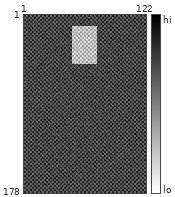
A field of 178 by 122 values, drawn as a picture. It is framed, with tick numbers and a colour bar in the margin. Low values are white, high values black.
Ninth with the lowest average: top middle. Slope: none. Odd patch: lower, in the top middle. Average level on the scale: 70%.
